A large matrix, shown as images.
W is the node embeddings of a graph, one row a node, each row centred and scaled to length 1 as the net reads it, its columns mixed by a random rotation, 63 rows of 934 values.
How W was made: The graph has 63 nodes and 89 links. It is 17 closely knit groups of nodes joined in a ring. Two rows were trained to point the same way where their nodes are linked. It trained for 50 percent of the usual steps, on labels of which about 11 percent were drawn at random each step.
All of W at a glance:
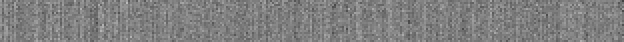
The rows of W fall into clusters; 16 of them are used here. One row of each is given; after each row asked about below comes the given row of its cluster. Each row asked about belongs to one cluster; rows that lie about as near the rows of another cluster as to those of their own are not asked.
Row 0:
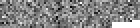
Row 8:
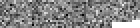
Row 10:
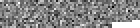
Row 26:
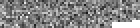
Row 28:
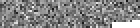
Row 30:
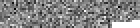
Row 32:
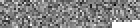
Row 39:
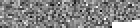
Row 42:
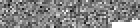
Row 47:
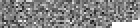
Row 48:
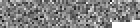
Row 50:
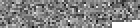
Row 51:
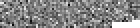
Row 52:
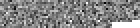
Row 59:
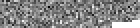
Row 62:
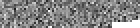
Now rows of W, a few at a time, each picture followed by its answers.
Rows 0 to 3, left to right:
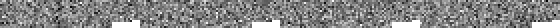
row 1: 59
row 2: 59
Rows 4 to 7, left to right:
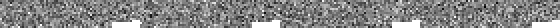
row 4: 26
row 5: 39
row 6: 8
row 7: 50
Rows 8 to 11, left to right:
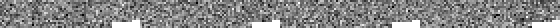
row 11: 50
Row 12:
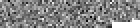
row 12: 48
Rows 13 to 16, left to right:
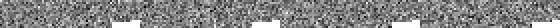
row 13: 48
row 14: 42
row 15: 62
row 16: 28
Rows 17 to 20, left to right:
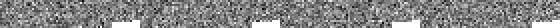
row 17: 0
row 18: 32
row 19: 8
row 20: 32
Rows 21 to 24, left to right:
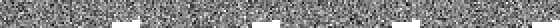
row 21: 47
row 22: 30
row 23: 26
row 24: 30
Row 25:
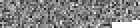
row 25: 10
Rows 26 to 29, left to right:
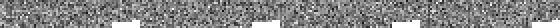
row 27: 52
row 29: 42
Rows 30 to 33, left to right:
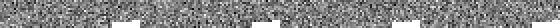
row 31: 0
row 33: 28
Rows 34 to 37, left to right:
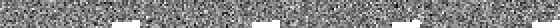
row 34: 52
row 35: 26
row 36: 28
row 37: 39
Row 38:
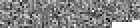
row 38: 51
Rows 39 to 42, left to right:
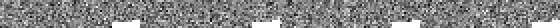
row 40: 47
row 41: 42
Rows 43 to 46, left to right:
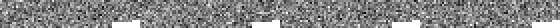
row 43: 62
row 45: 62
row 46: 26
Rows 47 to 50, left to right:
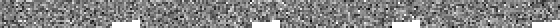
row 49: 51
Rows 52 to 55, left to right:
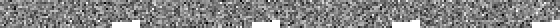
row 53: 0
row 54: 48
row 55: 8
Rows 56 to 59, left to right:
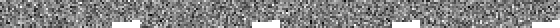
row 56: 0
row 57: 39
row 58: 51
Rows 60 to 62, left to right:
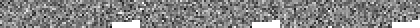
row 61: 51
